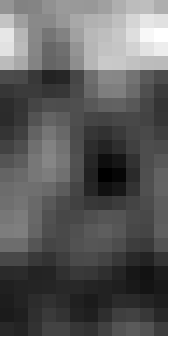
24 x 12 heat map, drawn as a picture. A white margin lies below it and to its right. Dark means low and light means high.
Seam: horizontal, 20% of the way down, the top part higher. Histogram: skewed, a long tail of high values. Ninth with the highest average: top right. Lone odd cells: none.
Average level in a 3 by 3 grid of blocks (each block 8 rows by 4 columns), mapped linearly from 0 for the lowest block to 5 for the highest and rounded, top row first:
3 4 5 / 2 1 1 / 0 0 0
